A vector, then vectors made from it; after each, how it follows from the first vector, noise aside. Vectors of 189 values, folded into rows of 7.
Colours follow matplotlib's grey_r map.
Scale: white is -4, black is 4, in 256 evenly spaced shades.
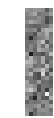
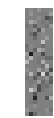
partly zeroed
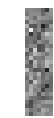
reversed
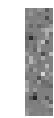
partly zeroed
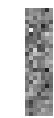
reversed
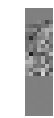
partly zeroed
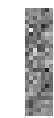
reversed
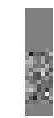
partly zeroed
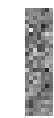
reversed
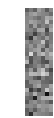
sign-scrambled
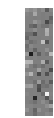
partly zeroed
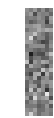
sign-scrambled
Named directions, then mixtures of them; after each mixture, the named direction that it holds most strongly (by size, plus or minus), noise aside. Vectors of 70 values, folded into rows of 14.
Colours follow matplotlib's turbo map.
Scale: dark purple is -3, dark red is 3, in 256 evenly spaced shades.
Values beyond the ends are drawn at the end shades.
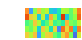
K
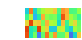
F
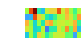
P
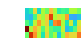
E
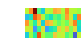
P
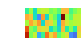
F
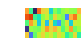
E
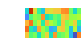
F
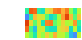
P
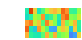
F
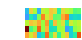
F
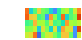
K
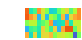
K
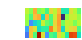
F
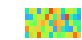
K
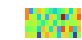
K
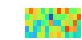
E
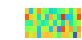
K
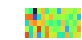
P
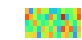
K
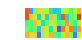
K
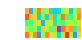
K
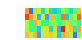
K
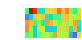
P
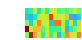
E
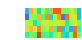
K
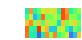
F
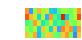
K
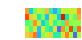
K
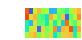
K
